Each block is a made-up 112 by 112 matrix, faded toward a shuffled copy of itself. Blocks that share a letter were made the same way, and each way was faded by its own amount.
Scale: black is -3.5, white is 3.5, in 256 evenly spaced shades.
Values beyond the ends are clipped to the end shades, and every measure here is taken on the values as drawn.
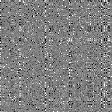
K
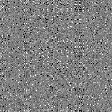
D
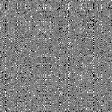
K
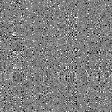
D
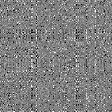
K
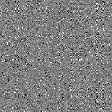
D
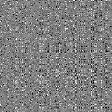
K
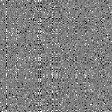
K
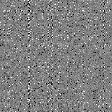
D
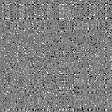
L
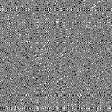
L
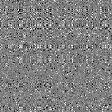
L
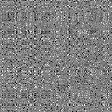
L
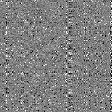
K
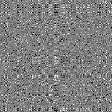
L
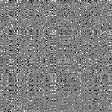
L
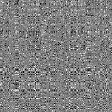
L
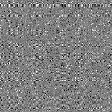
L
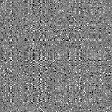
K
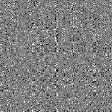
D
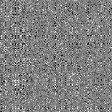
K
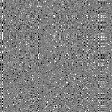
K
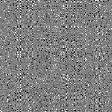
K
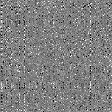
D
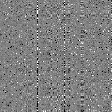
K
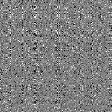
K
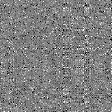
D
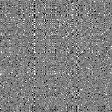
K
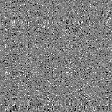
D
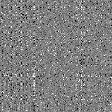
D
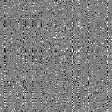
K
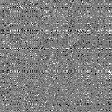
L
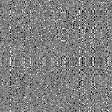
K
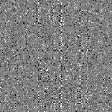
D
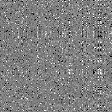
D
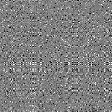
L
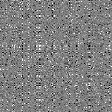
K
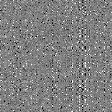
D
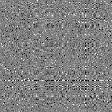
L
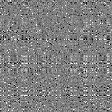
L
